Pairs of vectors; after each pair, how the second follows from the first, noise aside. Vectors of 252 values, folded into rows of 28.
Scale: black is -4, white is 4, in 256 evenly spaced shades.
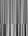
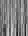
copied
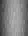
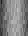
copied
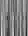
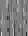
partly zeroed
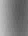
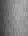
negated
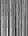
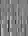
partly zeroed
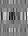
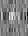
negated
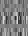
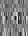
copied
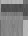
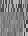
sign-scrambled
